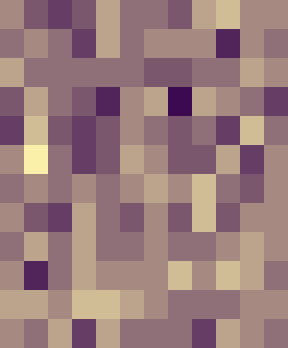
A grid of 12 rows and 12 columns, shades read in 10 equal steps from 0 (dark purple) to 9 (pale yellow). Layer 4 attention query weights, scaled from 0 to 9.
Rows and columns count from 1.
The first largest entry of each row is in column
10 5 1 2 2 2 9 9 2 8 4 3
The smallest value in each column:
2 1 2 2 1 3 3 0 2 1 2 2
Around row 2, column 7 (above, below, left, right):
4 3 4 5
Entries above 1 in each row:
12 11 12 10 12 12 12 12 12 11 12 12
